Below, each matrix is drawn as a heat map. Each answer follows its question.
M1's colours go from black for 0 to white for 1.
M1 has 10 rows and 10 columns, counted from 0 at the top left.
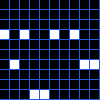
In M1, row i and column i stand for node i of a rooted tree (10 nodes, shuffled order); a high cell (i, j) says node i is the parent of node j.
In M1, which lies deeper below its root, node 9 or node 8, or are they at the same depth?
the same depth
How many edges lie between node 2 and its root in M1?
3
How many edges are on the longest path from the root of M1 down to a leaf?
3
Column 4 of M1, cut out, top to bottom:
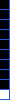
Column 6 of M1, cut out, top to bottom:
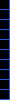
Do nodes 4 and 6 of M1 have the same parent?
no
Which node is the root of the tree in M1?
6
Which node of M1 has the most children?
3
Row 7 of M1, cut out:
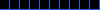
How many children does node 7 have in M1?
0
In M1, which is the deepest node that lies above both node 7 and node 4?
9
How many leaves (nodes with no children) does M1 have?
7
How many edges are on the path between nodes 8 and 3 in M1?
3
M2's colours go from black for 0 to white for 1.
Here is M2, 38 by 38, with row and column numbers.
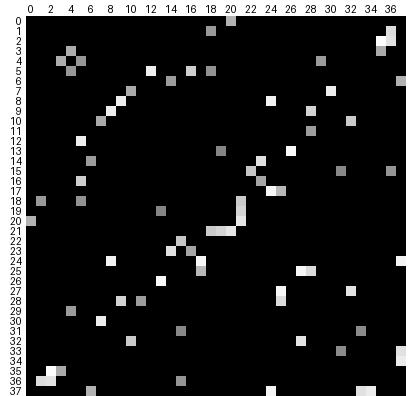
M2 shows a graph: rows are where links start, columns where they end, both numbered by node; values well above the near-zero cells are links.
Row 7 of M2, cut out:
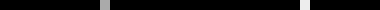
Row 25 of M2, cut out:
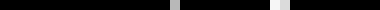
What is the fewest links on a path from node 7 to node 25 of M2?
4
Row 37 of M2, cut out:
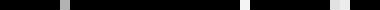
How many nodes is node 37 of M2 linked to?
4
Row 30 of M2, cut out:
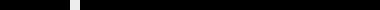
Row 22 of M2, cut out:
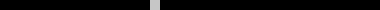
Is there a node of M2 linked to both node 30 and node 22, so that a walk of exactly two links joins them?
no
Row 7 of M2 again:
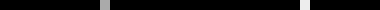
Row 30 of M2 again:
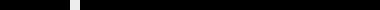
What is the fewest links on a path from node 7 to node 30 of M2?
1
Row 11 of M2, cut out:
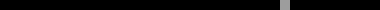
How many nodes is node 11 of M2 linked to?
1
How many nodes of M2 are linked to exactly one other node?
8
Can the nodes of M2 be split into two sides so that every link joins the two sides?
yes
